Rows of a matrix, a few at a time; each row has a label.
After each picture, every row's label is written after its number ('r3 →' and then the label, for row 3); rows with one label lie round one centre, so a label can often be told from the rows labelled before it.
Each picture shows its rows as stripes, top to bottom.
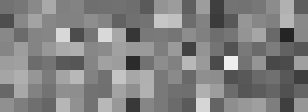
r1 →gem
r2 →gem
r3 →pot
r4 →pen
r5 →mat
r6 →pen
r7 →pen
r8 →pot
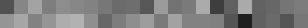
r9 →gem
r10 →pen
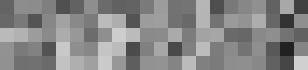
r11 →gem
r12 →pot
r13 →pen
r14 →pot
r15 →pot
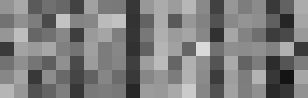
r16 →mat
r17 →pot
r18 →mat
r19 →gem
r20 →mat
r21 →mat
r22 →mat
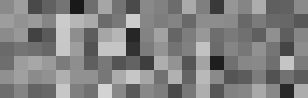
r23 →mat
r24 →pen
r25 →pot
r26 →pot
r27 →gem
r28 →pen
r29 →pot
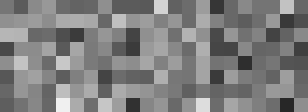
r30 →gem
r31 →pen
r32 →mat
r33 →gem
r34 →pen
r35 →gem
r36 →pen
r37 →pot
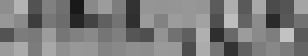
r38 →mat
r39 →mat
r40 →gem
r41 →pen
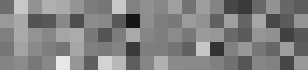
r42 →pen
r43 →mat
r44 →pen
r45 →gem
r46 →pot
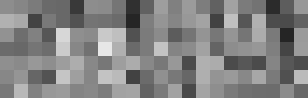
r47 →mat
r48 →mat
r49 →pot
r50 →pot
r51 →pen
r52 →pot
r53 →pen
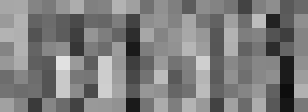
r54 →pen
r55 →mat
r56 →mat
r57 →mat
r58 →pot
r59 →pot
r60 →pot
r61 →mat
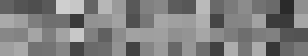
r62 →pot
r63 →mat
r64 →pen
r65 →mat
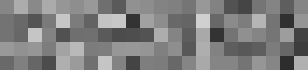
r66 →pen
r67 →pot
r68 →gem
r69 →pen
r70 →pot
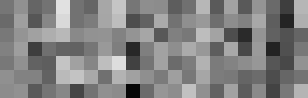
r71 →pot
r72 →pot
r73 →pen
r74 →mat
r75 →pot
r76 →pen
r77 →mat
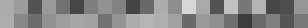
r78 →mat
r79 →pen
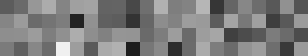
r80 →gem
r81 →mat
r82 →pen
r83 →pot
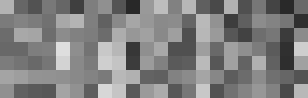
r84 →mat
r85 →pen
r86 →pen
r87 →pot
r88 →pot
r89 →pen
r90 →pot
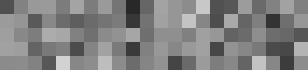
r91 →gem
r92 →mat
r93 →pen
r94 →mat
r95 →pot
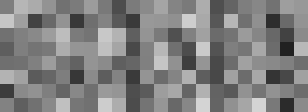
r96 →gem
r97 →mat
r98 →pot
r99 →pot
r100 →gem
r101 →mat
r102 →gem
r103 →pot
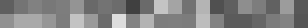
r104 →gem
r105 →pen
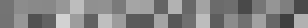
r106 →pen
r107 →pot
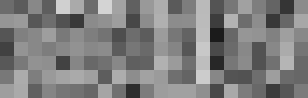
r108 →pot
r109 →mat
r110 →gem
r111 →gem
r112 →gem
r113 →pen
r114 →mat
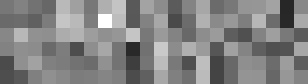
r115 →pot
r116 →pot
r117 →pen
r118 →mat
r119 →gem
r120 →gem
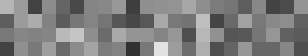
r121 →mat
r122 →gem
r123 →pen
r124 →gem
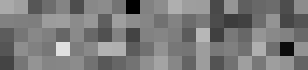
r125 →mat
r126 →pen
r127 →gem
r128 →pot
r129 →gem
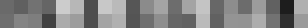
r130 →pot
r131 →pot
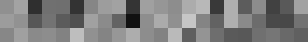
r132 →mat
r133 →mat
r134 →pen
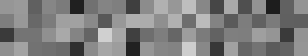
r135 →mat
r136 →pen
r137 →pot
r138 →mat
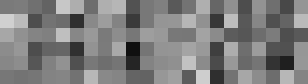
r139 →pot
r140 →mat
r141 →pen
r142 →mat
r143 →mat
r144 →gem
